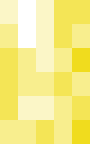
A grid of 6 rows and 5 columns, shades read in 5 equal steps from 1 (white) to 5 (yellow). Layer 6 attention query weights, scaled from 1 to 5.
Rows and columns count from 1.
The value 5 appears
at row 3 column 5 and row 6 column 5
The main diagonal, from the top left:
2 1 2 4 4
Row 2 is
3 1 2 4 3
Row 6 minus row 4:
-1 0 1 -1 2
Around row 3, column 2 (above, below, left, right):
1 3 4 2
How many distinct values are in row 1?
3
